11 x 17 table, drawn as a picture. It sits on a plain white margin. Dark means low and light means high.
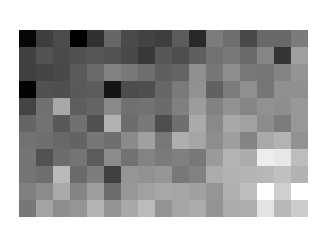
Slope: up to the bottom right. Stripes: none. Average level on the scale: 50%. Ninth with the highest average: bottom right. Ninth with the lowest average: top left. Mirror symmetry: none.
